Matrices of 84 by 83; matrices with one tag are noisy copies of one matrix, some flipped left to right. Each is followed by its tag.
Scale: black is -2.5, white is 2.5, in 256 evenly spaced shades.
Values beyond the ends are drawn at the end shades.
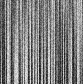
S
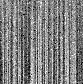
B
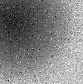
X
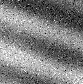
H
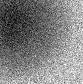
X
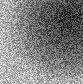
X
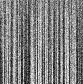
B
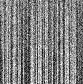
B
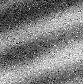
H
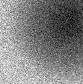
X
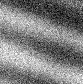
H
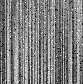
S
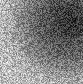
X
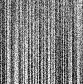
S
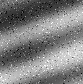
H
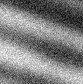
H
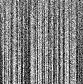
B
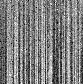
B
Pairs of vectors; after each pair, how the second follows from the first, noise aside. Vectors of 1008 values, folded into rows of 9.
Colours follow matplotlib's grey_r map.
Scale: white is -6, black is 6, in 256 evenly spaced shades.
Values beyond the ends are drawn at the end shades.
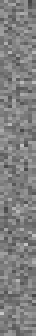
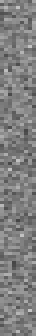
wrapped around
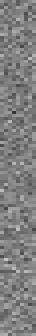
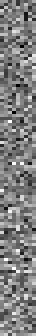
scaled up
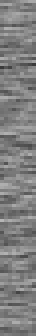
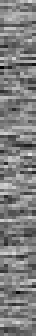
scaled up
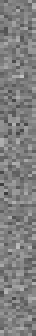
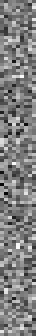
scaled up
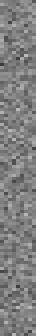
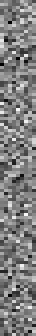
scaled up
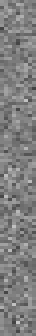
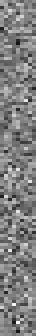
scaled up
